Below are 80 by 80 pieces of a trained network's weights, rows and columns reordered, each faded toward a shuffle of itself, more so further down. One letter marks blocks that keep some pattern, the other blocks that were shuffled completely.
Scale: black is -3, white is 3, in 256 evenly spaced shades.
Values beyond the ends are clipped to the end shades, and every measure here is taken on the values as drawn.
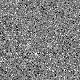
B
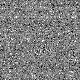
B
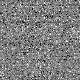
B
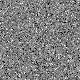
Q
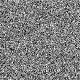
B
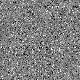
B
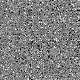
B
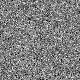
Q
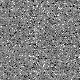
B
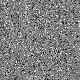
Q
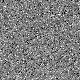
Q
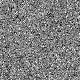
Q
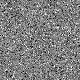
Q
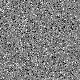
Q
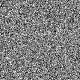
Q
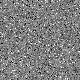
Q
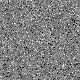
Q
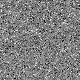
Q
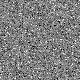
Q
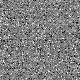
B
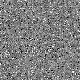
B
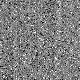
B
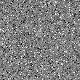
Q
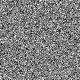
Q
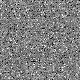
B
